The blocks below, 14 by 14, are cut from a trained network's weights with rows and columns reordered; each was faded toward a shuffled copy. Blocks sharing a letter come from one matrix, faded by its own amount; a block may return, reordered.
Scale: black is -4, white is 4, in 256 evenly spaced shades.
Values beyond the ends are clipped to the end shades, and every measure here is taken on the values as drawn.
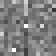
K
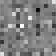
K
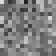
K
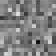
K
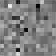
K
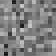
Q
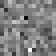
Q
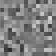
Q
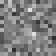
Q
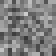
Q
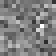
K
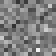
Q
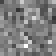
K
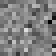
K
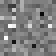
K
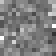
K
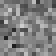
Q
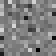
K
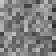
Q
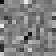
K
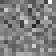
Q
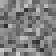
Q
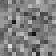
Q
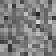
Q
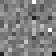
K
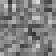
K
